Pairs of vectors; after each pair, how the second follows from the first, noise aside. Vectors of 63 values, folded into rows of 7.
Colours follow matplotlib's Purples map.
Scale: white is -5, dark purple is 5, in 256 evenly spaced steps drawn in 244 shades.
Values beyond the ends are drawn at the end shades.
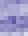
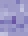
partly zeroed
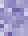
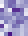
scaled up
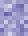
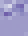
partly zeroed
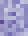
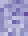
reversed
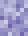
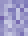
sign-scrambled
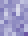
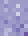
partly zeroed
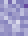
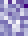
scaled up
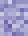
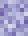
sign-scrambled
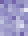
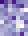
scaled up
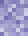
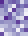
scaled up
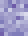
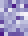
scaled up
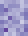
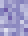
sign-scrambled
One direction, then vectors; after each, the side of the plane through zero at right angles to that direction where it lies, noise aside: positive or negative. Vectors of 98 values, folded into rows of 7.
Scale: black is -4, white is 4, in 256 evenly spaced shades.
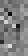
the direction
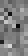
positive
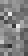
negative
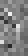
negative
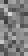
negative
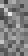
negative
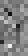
positive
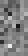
positive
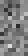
positive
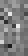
negative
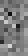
positive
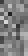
positive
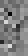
positive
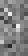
negative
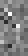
negative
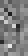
positive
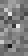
negative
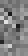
positive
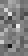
negative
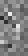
negative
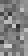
positive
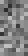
positive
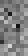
positive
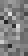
negative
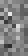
negative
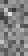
negative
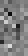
positive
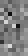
positive
